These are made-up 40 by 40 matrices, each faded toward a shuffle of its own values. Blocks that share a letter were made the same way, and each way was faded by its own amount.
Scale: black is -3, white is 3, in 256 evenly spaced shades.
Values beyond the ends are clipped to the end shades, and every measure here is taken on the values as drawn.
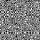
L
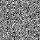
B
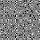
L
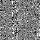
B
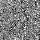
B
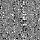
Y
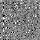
Y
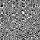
L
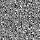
B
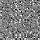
L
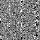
B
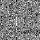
B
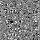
Y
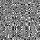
L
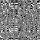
L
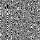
B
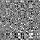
L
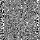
B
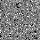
Y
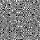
L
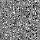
B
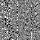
B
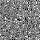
Y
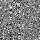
Y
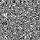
Y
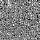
Y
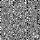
B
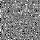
Y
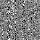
B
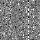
B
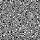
Y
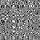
L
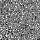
Y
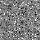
Y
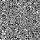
Y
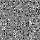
Y
